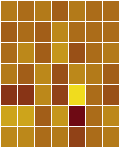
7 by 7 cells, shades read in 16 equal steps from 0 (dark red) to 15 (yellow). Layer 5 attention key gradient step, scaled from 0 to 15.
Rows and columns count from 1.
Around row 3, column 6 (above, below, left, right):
7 8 5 8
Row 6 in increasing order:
0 6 7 9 10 11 11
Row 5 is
3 3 9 4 15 7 5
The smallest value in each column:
3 3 6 4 0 7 5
